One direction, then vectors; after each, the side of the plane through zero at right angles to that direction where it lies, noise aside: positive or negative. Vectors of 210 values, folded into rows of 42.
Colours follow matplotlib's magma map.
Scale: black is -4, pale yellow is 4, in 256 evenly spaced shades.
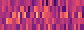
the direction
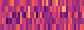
negative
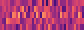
positive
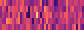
positive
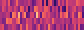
positive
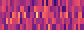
positive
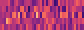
positive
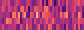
positive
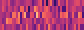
positive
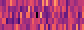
negative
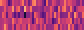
negative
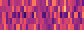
negative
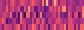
negative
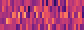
positive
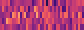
positive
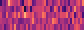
positive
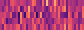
negative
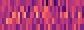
positive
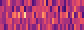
positive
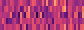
negative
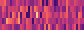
positive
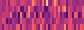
negative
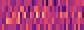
positive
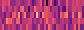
positive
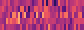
positive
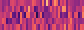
negative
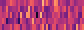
negative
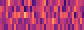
positive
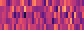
negative
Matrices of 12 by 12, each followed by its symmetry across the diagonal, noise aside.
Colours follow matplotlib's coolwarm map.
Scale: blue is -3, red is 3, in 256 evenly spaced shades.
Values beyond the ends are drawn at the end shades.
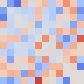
symmetric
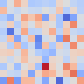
neither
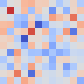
symmetric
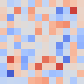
antisymmetric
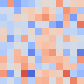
neither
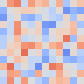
antisymmetric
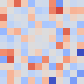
symmetric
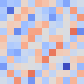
symmetric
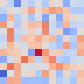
neither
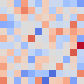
antisymmetric
